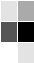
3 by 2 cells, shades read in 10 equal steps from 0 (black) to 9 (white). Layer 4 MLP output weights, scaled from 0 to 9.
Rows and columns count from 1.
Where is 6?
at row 1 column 2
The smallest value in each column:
3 0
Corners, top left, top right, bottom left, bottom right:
8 6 9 8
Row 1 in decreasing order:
8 6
